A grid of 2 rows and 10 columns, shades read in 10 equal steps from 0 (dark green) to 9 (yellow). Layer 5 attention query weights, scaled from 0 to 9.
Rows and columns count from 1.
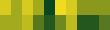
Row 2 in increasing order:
1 1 1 3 3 4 6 6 7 7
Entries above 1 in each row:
9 7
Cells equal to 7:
2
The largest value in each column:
8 6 8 6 1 9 8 5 5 5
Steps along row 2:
same up down down up up down same up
